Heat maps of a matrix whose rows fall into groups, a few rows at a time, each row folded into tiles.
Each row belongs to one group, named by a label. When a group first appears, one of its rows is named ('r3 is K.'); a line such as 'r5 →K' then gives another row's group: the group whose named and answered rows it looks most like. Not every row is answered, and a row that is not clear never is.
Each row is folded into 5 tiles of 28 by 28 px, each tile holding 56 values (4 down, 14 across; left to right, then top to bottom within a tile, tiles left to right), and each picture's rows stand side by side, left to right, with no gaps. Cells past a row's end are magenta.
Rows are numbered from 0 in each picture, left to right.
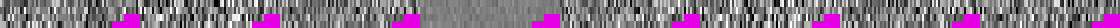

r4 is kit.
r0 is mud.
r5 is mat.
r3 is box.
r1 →mat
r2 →kit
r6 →kit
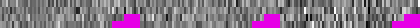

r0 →kit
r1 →mud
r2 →mud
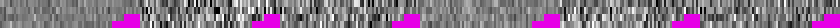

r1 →kit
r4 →mud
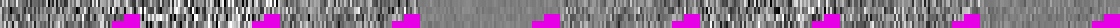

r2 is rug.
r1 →mat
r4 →rug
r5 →kit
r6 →mud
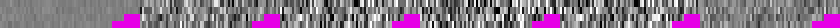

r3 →kit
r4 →mat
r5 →rug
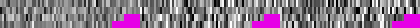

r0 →mud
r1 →mat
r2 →kit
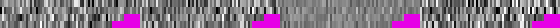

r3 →kit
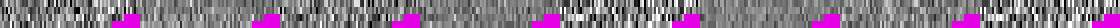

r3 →box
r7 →mat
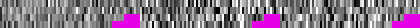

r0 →rug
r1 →kit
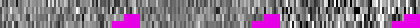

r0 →rug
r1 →kit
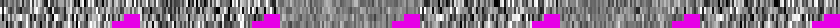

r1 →kit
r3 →mat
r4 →kit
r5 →mat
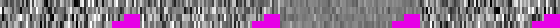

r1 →mud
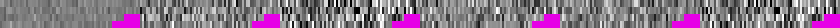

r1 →mud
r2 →kit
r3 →rug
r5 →kit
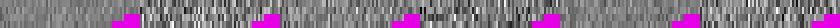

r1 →mud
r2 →rug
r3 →box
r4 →rug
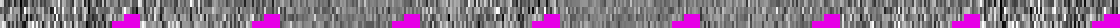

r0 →mud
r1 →mud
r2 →box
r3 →rug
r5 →rug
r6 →mud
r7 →mud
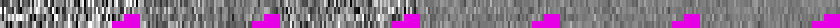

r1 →mud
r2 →kit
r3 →rug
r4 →box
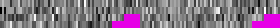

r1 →rug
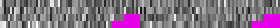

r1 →box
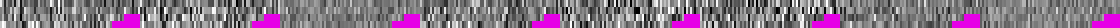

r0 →mud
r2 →rug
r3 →mud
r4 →kit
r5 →kit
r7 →rug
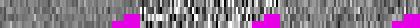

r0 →box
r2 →rug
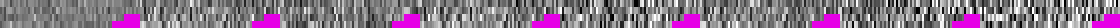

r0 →box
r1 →mud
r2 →mud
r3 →mud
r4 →mat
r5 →mud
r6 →kit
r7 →mat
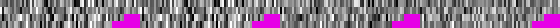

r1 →mat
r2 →box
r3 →mud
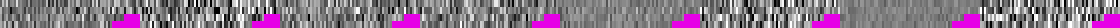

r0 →kit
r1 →kit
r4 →rug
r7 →mat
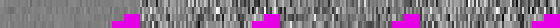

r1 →rug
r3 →rug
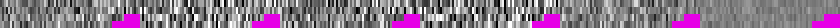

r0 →kit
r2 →kit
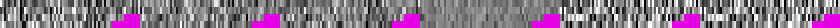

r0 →mud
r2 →mud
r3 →rug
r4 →mat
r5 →mat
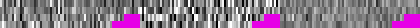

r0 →mud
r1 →mat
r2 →mud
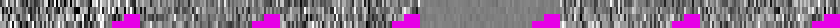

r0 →kit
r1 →box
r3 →box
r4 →mud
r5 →kit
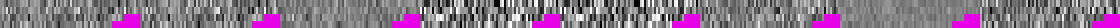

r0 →rug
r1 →rug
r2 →mud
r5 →kit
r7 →kit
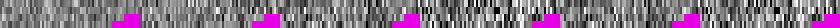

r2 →mud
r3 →kit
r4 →mud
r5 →kit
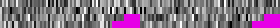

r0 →kit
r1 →box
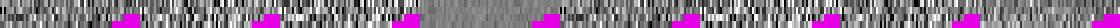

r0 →box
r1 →mat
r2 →mat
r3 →rug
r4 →box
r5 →mat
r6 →mat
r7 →mud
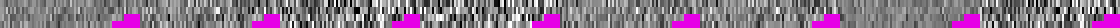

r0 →rug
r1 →rug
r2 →kit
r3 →mat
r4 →rug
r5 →rug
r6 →rug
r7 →kit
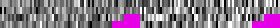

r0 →box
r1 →mat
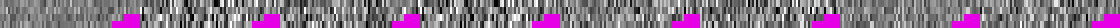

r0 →rug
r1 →mat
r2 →mud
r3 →mat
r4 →kit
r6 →mud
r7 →box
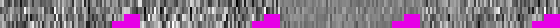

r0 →mud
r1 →mud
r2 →rug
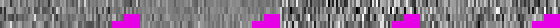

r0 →box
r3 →rug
